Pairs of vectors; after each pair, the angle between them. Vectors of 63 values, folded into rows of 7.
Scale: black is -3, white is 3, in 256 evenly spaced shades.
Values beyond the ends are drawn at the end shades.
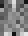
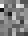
partly opposed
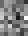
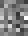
nearly parallel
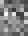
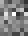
nearly parallel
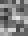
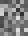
orthogonal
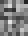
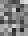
partly opposed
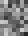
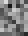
partly aligned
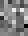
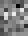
partly aligned
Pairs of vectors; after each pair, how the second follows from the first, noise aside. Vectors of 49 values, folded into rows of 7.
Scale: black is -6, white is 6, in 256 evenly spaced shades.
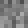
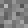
shuffled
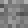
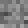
reversed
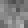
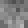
copied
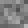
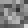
scaled up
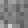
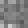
copied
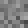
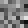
scaled up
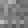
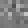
shuffled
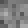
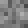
reversed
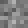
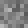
shuffled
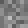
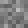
reversed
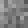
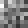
scaled up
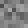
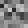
scaled up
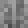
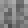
copied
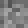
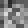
scaled up
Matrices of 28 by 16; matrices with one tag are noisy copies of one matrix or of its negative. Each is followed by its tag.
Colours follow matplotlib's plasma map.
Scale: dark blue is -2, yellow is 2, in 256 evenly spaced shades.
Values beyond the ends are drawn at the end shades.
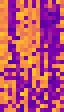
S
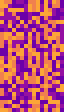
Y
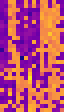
S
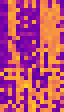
S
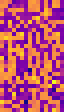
Y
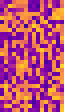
Y
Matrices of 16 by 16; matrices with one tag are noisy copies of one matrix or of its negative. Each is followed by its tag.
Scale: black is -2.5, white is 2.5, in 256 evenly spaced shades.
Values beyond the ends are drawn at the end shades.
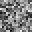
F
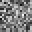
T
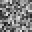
F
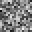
F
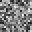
T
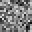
T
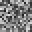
T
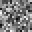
F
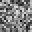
T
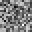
T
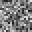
F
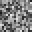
F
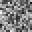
F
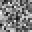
F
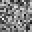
T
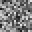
F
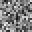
F
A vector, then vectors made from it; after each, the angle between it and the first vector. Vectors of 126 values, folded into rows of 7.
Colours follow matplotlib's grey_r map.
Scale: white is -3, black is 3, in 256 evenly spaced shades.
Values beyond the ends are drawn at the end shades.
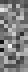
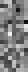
orthogonal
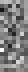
nearly opposite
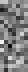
nearly opposite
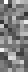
partly opposed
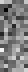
partly opposed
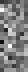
nearly parallel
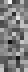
orthogonal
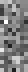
partly opposed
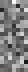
partly opposed
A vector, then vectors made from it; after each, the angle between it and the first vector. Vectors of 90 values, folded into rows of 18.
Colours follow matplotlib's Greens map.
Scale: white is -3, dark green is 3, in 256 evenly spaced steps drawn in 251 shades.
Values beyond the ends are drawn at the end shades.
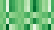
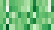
nearly parallel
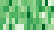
orthogonal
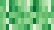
nearly parallel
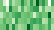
partly aligned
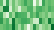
partly opposed
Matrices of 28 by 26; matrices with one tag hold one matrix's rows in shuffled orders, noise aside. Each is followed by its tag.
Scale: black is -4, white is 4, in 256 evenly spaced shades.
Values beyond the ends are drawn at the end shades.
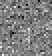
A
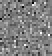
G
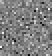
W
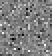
A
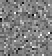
G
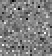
A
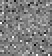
W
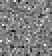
A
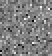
G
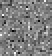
A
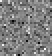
A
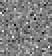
W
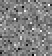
G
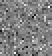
G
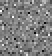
W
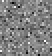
A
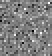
G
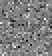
A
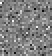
W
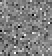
G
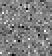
A
